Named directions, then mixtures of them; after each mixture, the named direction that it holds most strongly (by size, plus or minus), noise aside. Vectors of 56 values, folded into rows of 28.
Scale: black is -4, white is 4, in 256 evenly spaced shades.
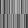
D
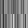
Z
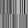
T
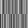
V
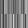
Z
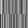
V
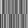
V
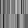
D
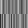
V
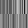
T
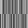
V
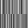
V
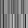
Z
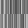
D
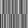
V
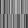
D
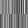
T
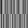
V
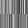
T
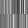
T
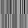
T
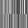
T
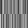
V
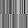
T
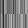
Z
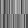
D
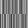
V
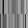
Z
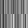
Z
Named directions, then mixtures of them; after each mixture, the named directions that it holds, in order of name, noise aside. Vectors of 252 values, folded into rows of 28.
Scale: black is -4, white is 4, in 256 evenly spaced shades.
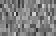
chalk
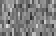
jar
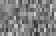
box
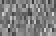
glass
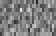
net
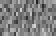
chalk, net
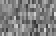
box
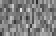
net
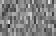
glass, jar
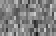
box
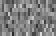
glass, jar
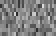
chalk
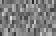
glass, net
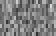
box, jar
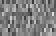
glass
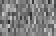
glass, jar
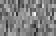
box, chalk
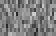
box, chalk
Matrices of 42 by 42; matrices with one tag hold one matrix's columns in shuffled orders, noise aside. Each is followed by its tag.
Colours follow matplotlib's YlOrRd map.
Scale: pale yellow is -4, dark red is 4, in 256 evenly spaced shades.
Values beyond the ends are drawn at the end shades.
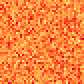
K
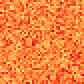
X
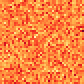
X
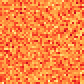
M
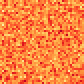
X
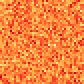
X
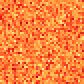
K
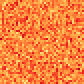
K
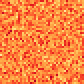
X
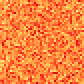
X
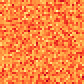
X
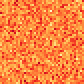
X
